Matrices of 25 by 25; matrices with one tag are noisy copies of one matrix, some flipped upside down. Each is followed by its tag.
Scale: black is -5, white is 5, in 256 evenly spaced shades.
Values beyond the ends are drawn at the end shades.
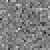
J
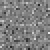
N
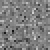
N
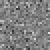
N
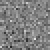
N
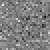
J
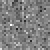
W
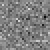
J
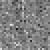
W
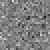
J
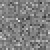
J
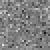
J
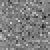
J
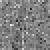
W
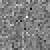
W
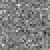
J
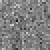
W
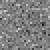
J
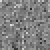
W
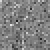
W
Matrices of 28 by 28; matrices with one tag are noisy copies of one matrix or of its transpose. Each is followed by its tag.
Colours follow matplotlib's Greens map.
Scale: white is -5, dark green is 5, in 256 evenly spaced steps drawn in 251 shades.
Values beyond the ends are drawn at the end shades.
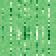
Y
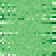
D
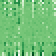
D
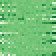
D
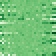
D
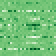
Y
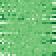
D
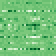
Y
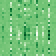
Y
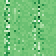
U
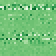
U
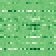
Y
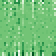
D
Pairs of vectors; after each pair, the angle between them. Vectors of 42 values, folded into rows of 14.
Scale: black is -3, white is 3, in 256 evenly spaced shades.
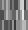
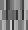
partly opposed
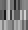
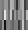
partly opposed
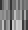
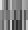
nearly opposite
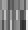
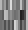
partly aligned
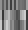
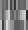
nearly parallel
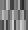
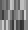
nearly opposite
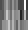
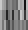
nearly opposite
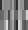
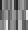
nearly parallel
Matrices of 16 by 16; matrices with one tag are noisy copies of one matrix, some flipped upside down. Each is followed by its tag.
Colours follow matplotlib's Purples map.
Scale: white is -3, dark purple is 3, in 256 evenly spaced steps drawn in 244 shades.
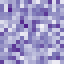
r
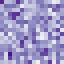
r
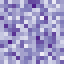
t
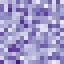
r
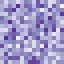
t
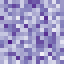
t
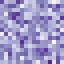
r
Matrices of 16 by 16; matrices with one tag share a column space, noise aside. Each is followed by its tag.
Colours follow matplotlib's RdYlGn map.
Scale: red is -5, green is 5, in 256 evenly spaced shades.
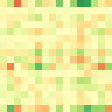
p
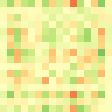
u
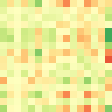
u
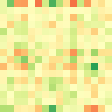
p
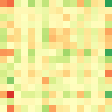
u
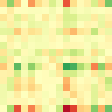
p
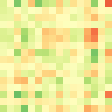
u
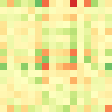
p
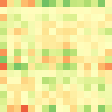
p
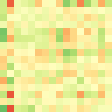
u
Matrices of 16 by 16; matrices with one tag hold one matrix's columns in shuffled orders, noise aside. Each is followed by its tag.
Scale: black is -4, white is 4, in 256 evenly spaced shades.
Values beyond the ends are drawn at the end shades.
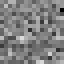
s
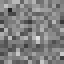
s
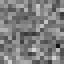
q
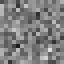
q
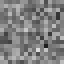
q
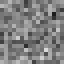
q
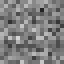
s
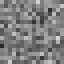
s
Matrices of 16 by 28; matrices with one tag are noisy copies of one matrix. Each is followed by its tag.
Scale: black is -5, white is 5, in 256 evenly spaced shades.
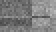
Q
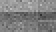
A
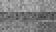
A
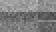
A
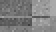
Q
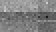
A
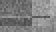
Q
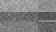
A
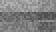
A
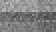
A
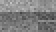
A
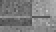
Q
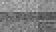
A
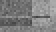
Q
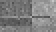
Q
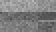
A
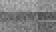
A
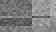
Q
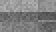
A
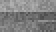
A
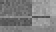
Q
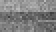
A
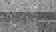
A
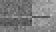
Q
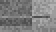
Q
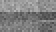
A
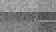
A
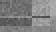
Q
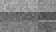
A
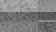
A
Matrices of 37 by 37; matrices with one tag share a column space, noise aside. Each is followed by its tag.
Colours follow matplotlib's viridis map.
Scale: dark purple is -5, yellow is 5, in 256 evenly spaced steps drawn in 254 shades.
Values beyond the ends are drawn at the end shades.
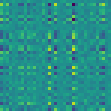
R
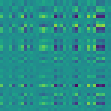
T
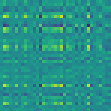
T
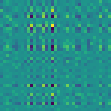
T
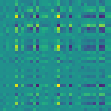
T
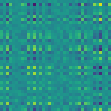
R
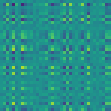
R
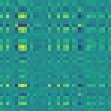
T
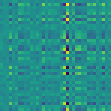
R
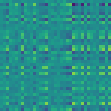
R
